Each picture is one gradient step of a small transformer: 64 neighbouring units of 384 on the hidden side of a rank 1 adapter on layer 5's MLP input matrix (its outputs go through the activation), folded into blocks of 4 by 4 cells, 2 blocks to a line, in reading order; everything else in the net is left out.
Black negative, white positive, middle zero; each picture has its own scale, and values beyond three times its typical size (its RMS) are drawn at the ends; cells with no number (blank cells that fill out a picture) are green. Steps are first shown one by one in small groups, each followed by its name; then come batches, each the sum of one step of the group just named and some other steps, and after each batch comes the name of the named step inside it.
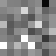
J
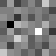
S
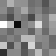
J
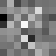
J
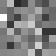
S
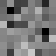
J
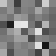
S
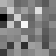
J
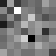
S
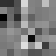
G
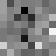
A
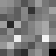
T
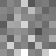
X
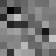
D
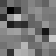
D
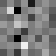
X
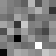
X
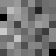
T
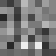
G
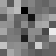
A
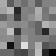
T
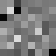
T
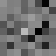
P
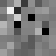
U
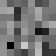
P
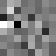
U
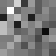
U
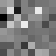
P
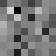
U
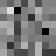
U
